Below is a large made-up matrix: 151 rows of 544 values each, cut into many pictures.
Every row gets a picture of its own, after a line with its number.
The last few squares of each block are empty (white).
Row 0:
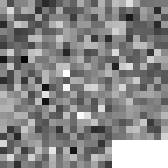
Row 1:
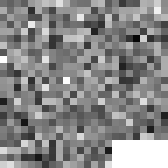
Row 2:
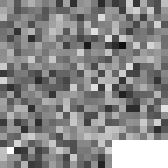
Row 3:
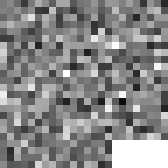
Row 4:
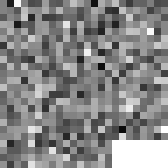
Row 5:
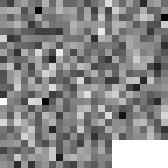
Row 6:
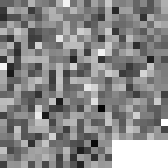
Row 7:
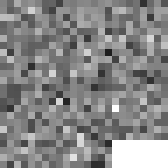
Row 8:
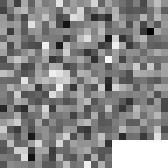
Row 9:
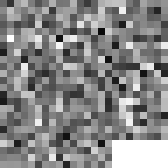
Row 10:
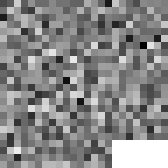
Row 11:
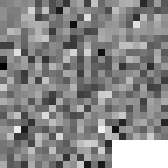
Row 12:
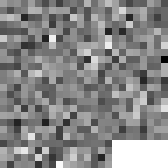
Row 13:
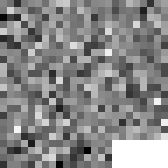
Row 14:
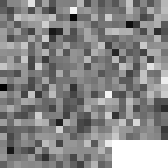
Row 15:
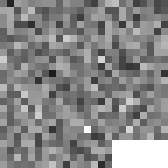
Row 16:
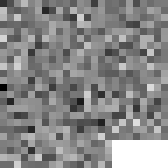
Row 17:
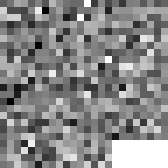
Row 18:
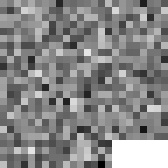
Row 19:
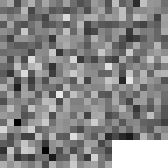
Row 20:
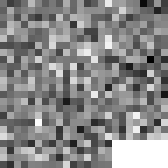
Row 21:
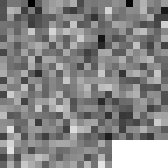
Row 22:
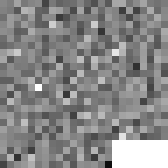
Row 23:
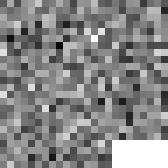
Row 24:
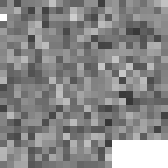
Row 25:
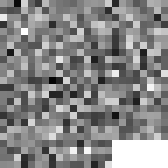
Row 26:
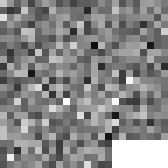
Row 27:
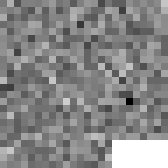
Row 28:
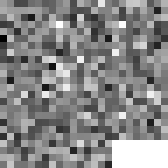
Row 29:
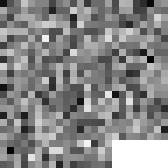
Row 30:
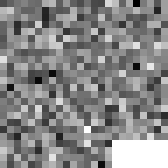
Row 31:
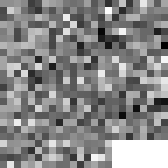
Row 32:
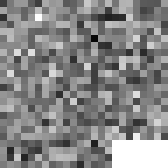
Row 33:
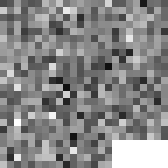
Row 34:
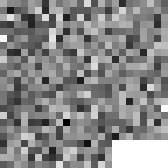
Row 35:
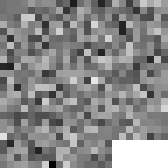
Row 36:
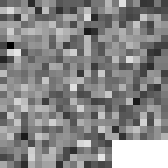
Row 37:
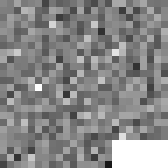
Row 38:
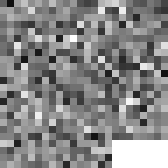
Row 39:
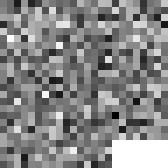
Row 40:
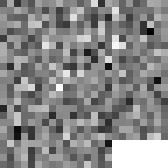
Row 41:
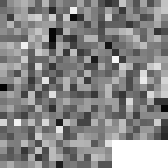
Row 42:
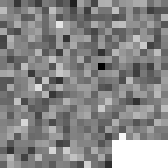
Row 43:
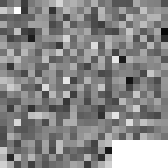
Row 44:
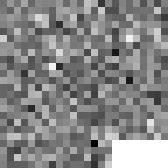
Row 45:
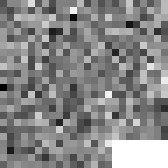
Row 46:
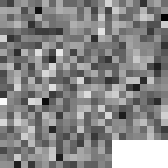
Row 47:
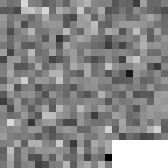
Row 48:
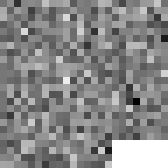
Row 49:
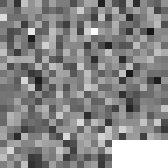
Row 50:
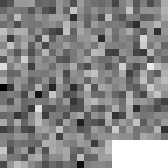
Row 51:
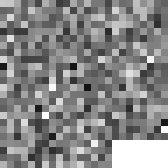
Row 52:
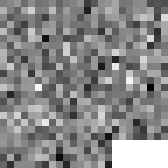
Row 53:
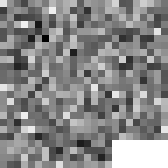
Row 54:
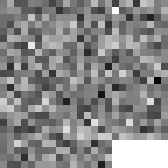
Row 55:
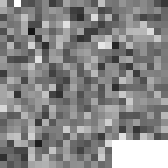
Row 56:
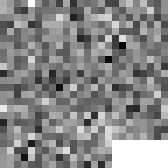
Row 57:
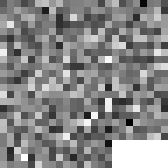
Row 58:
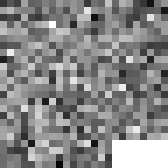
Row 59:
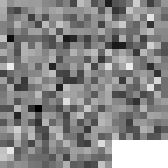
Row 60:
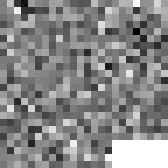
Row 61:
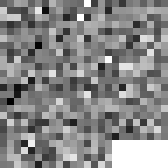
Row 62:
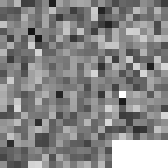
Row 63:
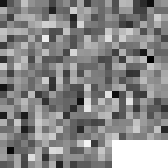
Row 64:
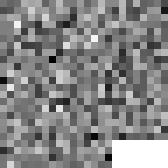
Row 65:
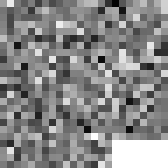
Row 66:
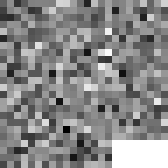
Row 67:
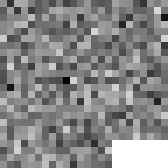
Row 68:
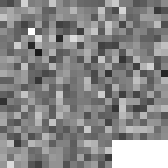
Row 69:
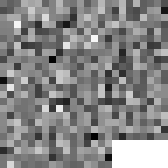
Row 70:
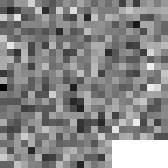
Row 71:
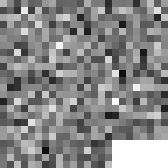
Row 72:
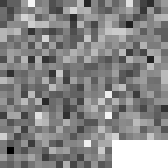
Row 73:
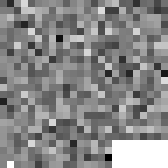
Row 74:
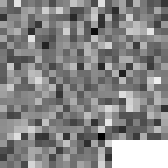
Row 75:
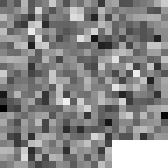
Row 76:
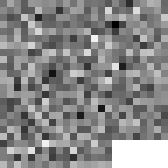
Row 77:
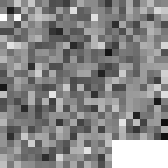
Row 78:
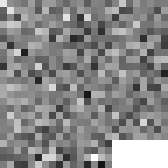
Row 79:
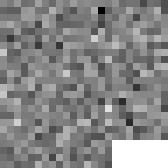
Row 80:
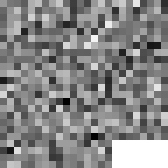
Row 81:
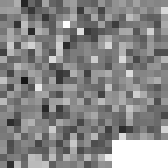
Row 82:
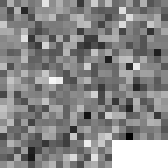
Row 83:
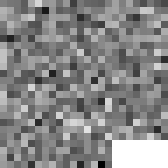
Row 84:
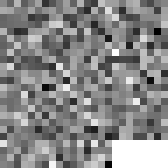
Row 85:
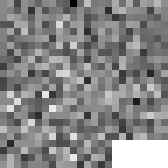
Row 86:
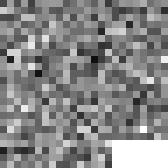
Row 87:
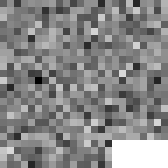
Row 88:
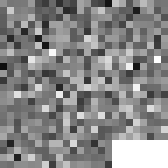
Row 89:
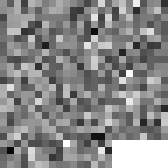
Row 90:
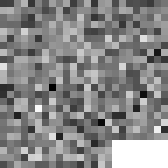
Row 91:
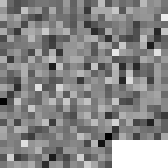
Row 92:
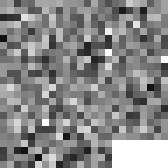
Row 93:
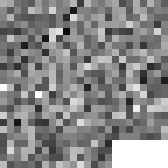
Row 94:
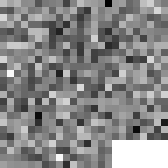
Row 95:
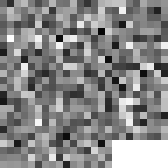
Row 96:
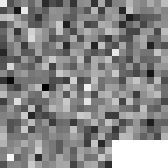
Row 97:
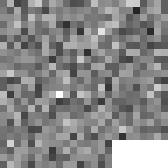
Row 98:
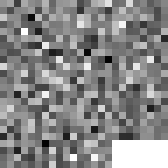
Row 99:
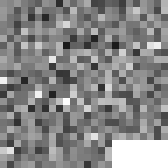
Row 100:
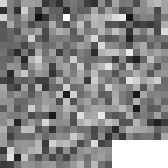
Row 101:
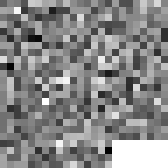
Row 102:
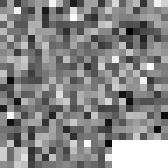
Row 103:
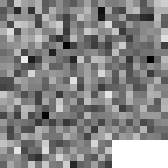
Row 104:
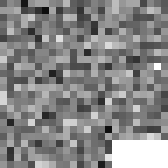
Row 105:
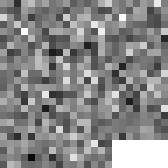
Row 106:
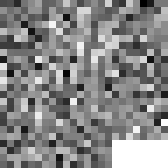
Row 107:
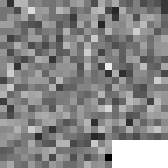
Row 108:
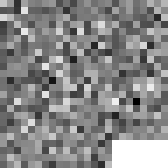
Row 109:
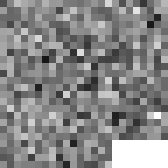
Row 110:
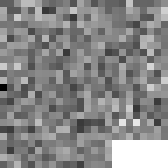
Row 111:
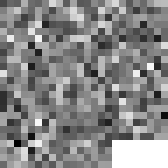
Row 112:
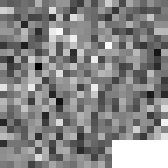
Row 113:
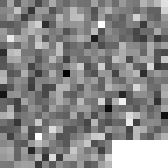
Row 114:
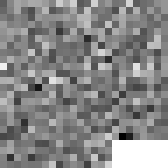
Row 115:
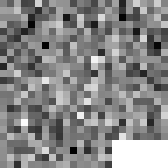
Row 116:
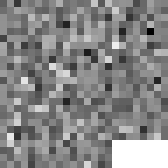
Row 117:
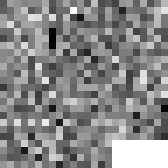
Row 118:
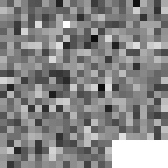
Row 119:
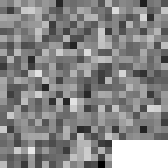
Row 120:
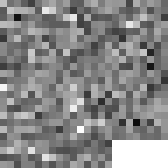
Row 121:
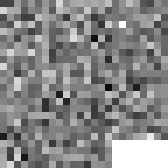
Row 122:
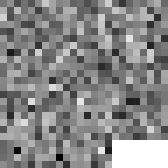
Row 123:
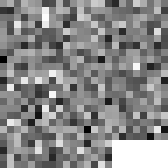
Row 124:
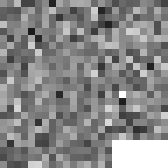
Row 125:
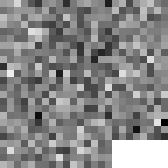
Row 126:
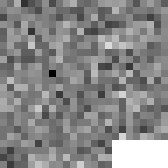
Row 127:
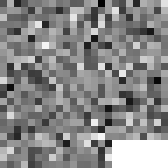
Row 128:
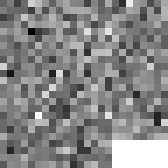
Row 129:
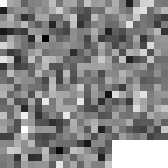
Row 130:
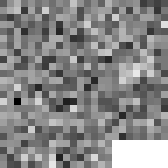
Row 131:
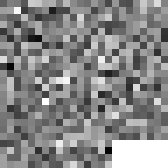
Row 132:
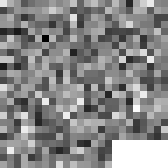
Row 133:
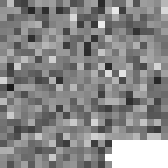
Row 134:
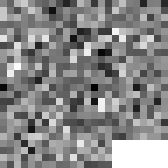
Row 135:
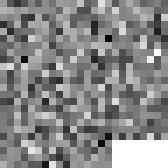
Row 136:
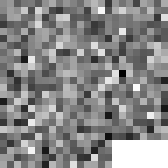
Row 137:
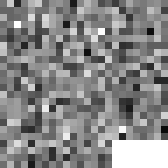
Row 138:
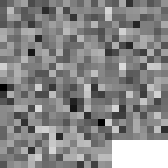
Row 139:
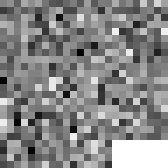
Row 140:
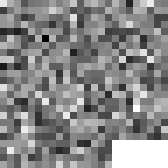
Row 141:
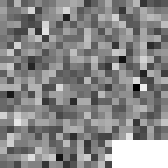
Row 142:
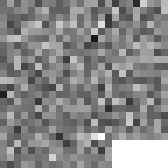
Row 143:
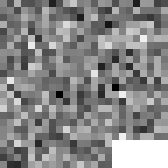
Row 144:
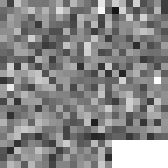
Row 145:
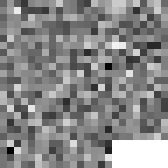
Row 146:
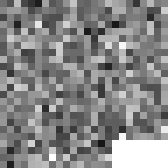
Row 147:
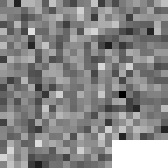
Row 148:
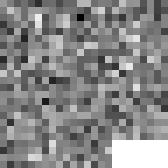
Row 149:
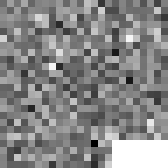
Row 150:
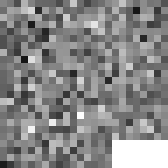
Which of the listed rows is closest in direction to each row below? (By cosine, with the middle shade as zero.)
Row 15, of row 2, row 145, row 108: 2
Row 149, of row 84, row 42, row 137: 137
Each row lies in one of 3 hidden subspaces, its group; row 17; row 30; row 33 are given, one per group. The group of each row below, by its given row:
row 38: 30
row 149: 33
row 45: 17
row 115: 33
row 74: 30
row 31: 17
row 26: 33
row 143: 30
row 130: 33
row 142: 30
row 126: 30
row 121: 33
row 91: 33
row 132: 17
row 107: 30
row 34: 17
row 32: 33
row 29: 17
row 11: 17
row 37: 33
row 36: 17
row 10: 33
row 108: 33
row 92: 17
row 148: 33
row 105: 33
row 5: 33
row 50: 17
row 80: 30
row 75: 30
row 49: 30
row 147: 30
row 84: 33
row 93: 17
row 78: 17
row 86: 17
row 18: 17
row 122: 33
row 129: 17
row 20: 17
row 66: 17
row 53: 17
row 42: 33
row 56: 30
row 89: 30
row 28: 33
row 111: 30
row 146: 30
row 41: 17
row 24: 30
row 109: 33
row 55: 30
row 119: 17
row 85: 33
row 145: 30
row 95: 30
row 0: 33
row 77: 17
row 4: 30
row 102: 30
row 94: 17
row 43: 33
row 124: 30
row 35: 33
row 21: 17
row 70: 17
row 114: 33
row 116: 30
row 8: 30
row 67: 33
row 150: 33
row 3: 30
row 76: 33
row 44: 33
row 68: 30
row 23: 30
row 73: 30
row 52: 33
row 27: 30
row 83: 30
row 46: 33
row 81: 30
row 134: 17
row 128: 17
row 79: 30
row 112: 17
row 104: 30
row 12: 17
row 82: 33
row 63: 17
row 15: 30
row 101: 33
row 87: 30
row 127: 30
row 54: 30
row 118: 30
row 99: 30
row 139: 33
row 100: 33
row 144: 30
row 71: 33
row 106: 17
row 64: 30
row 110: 17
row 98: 33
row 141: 33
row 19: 33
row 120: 17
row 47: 30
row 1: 33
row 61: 17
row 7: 17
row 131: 33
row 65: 30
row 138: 17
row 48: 33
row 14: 17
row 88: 33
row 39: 33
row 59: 30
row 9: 30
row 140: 17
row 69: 30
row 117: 17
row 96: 33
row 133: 30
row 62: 30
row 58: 17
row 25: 33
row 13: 17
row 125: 17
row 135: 33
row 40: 30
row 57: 30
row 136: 33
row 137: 30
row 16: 17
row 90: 17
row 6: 17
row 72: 17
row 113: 30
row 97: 30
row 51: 17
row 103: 33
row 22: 33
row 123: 30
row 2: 30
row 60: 30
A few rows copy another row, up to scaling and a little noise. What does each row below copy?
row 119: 18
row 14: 45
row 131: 101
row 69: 64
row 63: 29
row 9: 95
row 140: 132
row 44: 149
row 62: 124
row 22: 37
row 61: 17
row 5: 46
